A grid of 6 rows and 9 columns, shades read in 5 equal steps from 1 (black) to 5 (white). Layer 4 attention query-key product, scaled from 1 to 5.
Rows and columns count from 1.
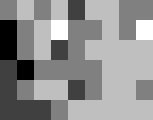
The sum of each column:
11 16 20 21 17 21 24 22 23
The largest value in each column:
3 4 4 5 4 4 4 4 5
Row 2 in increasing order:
1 3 3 3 3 4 4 5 5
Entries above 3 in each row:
4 4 5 3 4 5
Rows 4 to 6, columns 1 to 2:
2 1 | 2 3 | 2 2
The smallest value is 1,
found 3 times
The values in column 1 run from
1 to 3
